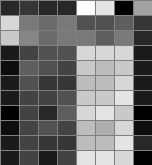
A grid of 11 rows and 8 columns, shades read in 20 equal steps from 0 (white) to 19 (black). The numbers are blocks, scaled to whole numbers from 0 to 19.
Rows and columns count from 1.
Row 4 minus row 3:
13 5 2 3 -7 -9 -7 1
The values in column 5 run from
0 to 13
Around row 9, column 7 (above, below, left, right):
4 2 6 18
